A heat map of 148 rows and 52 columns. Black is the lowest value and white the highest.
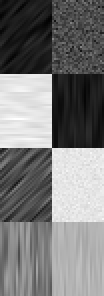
The table splits into 4 rows of 2 panels. Panel 1,1: very low, slanting up to the right, faint in contrast. Panel 1,2: low, fine-grained. Panel 2,1: very high, streaked across, faint in contrast. Panel 2,2: very low, streaked downward, faint in contrast. Panel 3,1: low, slanting up to the right. Panel 3,2: very high, fine-grained, faint in contrast. Panel 4,1: middling, streaked downward. Panel 4,2: high, streaked downward, faint in contrast.
